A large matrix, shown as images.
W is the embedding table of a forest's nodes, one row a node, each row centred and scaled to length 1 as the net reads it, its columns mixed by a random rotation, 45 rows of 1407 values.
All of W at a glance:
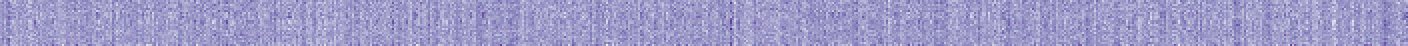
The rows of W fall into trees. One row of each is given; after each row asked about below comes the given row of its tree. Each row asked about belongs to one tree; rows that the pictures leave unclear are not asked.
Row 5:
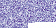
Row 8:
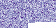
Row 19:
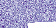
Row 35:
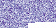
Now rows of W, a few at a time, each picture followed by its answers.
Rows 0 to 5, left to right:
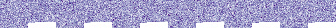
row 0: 19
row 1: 8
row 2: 19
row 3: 19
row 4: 35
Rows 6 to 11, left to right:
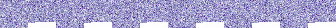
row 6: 35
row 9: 5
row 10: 19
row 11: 19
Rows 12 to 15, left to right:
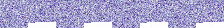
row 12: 35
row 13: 35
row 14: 8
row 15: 35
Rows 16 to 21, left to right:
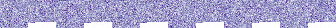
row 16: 35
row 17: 35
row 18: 35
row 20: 19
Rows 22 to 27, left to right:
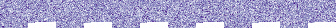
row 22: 19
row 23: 19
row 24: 19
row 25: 35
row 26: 19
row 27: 8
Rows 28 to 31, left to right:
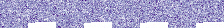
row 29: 19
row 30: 5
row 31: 35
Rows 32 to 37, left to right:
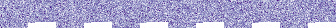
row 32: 35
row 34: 5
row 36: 8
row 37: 19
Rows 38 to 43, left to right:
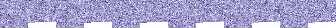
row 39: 35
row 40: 35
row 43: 5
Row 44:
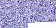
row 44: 19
